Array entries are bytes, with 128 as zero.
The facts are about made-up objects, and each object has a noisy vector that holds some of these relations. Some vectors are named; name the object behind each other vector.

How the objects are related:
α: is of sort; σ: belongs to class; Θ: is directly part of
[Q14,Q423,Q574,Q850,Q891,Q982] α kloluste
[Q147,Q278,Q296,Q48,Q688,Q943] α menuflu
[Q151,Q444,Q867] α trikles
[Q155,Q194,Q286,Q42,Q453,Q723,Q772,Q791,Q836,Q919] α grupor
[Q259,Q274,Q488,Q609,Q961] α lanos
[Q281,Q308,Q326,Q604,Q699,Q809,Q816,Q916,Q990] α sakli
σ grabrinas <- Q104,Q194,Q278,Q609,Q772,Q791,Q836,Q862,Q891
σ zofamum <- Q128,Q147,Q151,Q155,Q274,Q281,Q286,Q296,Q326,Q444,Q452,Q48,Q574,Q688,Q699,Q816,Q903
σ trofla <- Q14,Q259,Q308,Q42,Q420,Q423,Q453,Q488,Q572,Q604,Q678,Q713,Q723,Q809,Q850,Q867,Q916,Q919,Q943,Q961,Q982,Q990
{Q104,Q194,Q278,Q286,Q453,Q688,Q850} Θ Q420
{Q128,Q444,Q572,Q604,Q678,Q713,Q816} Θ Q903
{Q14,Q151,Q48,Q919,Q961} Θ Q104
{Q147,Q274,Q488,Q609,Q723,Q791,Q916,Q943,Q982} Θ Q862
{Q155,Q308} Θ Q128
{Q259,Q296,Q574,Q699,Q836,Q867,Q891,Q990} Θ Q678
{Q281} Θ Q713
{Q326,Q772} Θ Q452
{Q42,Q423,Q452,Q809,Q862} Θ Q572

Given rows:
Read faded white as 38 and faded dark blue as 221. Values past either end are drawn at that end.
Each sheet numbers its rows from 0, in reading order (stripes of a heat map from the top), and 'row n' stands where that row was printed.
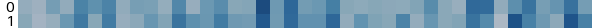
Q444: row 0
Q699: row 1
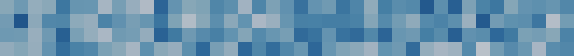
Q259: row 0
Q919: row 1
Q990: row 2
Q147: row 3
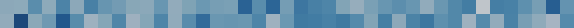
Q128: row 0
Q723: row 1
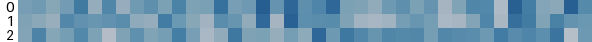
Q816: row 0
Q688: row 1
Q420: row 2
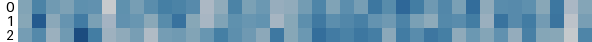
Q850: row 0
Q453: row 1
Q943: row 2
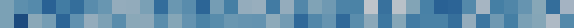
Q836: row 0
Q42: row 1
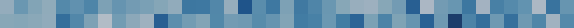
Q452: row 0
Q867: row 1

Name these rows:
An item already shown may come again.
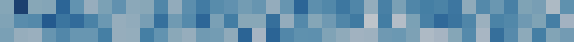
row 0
Q42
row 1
Q836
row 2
Q688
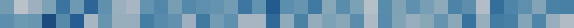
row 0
Q296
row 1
Q278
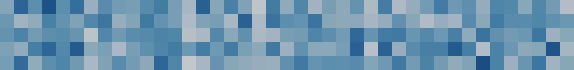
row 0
Q194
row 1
Q48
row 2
Q14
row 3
Q891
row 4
Q961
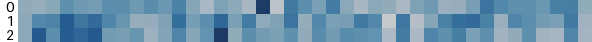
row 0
Q151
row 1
Q836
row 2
Q791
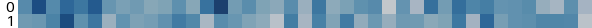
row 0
Q772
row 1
Q104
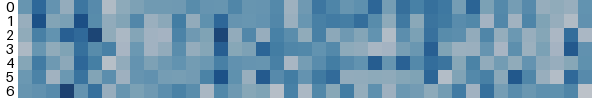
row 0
Q423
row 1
Q723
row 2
Q609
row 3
Q274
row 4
Q982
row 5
Q326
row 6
Q104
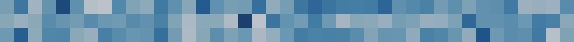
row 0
Q916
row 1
Q151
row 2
Q919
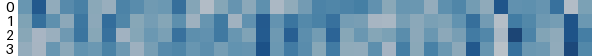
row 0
Q919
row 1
Q155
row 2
Q699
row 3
Q574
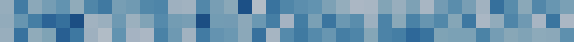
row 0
Q286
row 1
Q862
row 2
Q488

